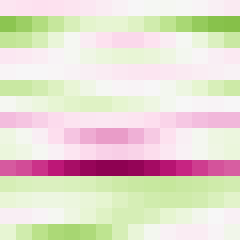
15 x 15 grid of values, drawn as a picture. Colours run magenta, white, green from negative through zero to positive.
On average the colour sits 50% of the way up the scale. Streaks run across, left to right. No overall slope runs across the table. The values are skewed, with a long tail toward low values.
